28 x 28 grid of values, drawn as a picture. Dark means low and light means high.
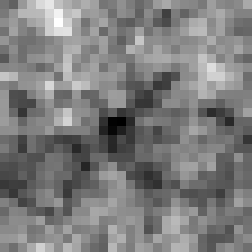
Grain: blotchy. Average level on the scale: 50%. Ninth with the lowest average: centre. Ninth with the highest average: top left.
